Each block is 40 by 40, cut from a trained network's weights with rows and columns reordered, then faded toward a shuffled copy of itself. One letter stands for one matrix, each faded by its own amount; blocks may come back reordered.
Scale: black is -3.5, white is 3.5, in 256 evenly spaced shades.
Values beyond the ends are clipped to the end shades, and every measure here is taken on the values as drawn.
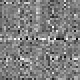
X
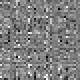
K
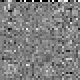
X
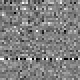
X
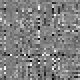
K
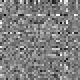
X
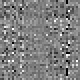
K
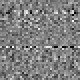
X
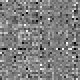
K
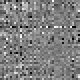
K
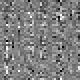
K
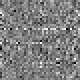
X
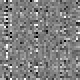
K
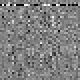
X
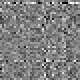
X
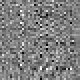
X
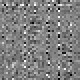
K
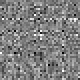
X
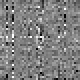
K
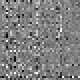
K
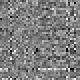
X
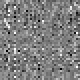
K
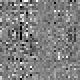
K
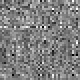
X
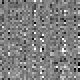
K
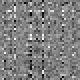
K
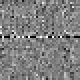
X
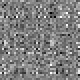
X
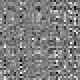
K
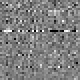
X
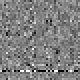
X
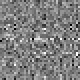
X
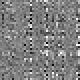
K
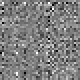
X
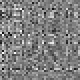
X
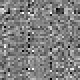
X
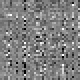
K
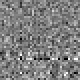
X
